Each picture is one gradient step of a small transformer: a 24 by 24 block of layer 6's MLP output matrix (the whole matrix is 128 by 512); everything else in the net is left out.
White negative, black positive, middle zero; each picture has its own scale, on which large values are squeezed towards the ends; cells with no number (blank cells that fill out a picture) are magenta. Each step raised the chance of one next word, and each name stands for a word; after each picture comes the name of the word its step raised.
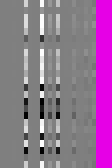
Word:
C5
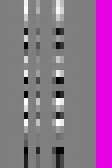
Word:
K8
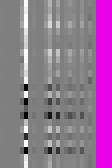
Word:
C5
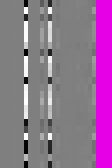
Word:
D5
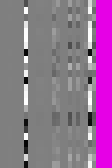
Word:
D5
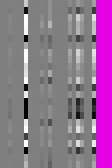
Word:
C5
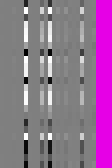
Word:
D5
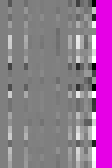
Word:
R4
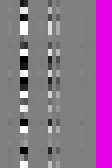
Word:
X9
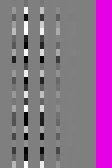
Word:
X9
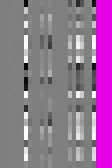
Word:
R4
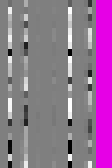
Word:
D5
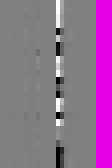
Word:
K8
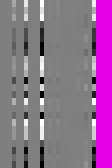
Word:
K8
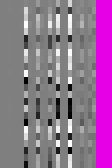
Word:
C5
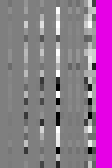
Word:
C5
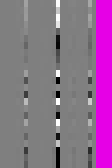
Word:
K8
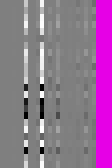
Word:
C5
